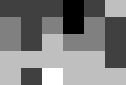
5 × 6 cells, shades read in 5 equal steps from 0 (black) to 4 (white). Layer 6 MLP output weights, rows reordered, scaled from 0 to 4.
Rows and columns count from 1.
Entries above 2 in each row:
1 0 1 5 5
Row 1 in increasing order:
0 1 1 1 1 3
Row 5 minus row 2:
1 0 2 3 1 2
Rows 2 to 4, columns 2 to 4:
1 2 0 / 1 3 2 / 3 3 3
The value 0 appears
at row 1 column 4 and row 2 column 4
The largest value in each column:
3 3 4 3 3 3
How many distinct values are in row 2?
3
